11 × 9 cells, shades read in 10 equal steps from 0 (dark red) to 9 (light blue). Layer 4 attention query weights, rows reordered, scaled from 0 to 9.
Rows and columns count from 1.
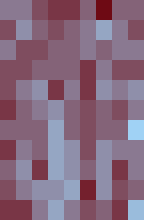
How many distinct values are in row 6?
5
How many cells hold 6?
13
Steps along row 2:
up down down up up up down down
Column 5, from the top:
2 4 4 4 5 4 4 6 6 7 5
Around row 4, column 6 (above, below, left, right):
5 2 4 5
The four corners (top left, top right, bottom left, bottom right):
5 4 2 8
